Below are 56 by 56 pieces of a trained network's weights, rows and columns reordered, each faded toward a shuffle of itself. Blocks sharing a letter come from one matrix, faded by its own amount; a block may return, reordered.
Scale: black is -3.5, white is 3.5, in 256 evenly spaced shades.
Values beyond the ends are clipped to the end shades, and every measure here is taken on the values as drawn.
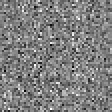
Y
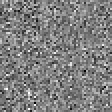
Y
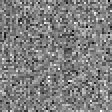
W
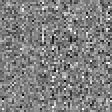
Y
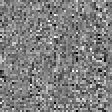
Y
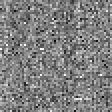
W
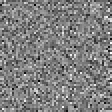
Y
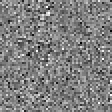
Y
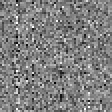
Y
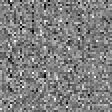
Y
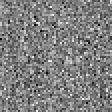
W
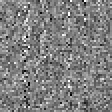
Y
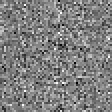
Y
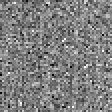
W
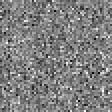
W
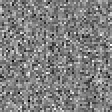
W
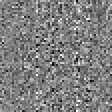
Y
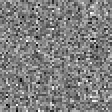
Y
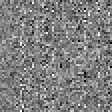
Y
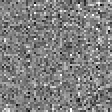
Y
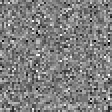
Y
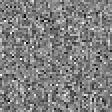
W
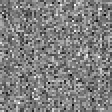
W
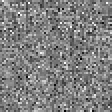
W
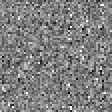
Y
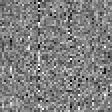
Y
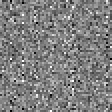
Y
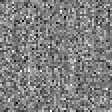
W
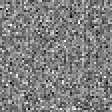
W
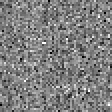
W
